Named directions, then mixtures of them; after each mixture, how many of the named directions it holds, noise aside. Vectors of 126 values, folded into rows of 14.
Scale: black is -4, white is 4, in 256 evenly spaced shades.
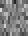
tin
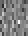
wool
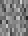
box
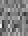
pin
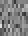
two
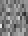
two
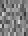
three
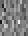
two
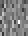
one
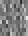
one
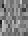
three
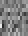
one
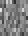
two
